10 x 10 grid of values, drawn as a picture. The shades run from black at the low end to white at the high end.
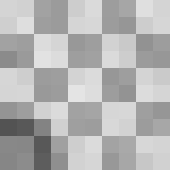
No single row or column stands out from its neighbours. An odd patch, lower than its surroundings, sits in the bottom left. The bottom left is the ninth with the lowest average. The field is checkered. On average the colour sits 70% of the way up the scale.
